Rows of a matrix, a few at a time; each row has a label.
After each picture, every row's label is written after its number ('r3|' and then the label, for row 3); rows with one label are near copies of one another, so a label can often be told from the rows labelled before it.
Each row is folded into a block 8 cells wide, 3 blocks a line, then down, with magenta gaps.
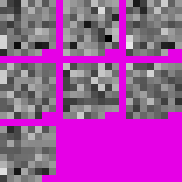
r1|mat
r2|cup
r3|mat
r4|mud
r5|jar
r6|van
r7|mat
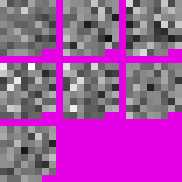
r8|van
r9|cup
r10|jar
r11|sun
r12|sun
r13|cup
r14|cup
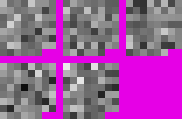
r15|sun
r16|mud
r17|mat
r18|cup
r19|sun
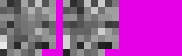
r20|mat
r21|mat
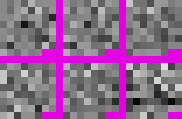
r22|cup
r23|cup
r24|van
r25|mud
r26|van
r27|jar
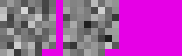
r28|mud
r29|cup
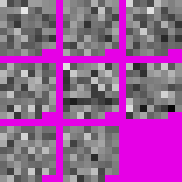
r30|van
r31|cup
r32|van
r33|mud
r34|jar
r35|mat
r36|mud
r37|mud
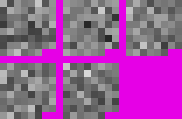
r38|jar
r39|cup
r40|mud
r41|mud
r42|van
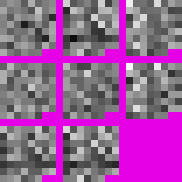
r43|cup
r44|jar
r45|sun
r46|mud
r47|van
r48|sun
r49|jar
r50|jar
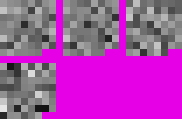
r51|cup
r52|cup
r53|mud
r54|mat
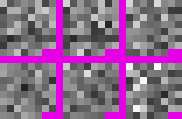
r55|jar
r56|jar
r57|sun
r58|cup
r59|van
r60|sun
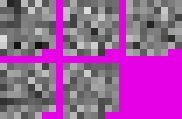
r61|mat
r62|mud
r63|cup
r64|jar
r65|mud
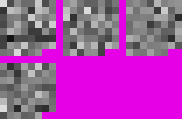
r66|jar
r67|mud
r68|cup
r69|mat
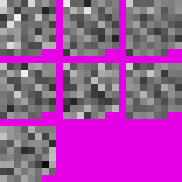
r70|sun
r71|van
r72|van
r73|van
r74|jar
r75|van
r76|cup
